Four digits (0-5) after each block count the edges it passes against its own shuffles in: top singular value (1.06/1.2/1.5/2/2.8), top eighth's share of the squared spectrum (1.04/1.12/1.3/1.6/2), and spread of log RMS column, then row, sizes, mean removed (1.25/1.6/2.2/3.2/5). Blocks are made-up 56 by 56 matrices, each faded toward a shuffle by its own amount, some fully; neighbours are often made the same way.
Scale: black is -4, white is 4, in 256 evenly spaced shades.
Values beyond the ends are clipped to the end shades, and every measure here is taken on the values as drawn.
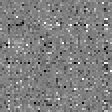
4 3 2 2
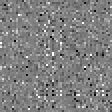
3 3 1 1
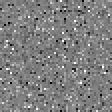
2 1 0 0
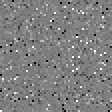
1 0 0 0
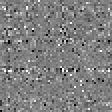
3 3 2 2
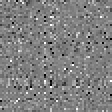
4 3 2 2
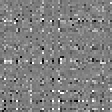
4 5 3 3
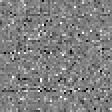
3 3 1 2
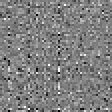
4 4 2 2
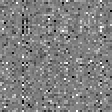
4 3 2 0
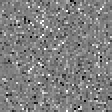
2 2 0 0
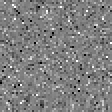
1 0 0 0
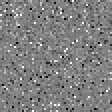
0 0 0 0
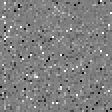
2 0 0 0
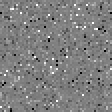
0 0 0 0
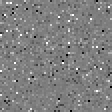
0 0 0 0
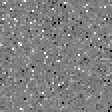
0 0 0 0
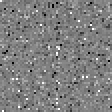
1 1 0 0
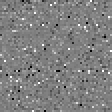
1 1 0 0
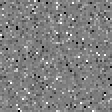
0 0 0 0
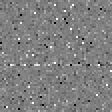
2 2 0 1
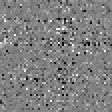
2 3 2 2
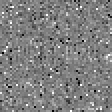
3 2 1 0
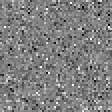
3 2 1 0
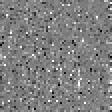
3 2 1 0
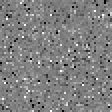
1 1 0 0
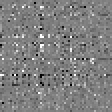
4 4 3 3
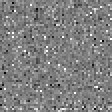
2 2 1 1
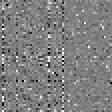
4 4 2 1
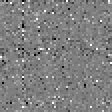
2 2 1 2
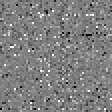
1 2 1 1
